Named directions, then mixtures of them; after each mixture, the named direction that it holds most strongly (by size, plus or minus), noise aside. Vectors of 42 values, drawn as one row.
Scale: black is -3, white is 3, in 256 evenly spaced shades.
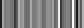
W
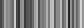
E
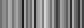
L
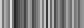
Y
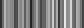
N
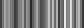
N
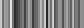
Y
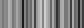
L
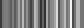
N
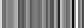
W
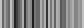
Y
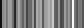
W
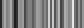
W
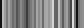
W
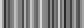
N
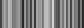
L
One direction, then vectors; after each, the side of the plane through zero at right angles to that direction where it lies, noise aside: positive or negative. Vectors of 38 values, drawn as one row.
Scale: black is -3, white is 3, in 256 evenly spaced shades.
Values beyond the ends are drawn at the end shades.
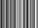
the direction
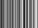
positive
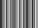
positive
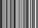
positive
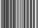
positive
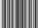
negative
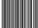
negative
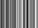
positive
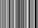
negative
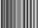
positive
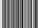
negative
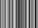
negative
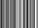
positive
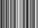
positive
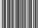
negative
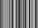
negative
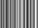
positive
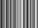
positive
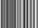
positive
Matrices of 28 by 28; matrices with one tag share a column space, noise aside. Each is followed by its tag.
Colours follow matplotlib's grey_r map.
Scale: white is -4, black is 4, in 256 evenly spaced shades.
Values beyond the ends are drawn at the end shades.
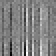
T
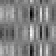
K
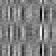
K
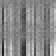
T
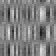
K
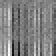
T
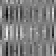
K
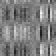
K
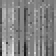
T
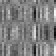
K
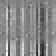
T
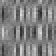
K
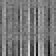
T
